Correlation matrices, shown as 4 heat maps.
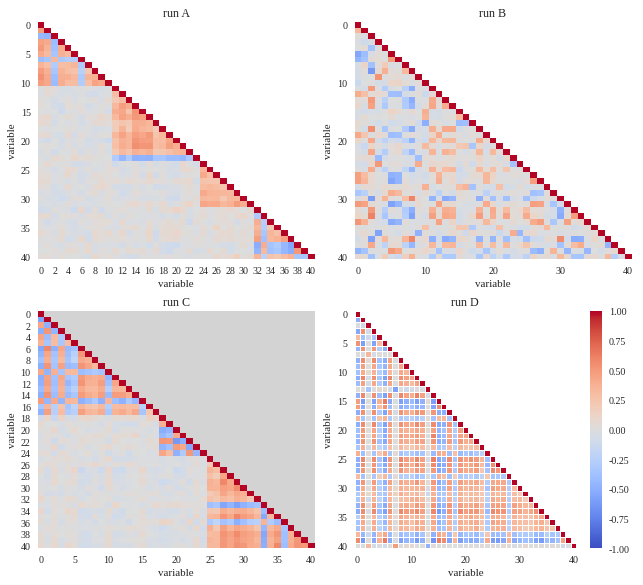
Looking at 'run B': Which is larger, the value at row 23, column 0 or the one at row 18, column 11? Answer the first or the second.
the second
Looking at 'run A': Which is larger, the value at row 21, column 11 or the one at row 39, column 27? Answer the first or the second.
the first
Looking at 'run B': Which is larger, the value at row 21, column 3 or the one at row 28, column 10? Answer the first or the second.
the second
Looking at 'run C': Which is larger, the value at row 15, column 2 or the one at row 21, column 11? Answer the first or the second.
the first
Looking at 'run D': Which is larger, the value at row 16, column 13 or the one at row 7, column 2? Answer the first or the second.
the second
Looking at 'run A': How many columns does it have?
41
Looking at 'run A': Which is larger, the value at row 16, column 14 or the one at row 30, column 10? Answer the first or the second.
the first
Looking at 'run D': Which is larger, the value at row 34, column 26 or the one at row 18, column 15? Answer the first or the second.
the first
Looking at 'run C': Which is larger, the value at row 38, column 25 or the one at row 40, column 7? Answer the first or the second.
the first
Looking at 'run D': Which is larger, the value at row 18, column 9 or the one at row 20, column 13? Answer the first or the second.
the second
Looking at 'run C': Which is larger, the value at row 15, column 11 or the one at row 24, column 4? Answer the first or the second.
the second
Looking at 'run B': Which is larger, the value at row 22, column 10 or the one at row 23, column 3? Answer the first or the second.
the first
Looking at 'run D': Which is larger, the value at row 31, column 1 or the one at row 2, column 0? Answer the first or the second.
the first
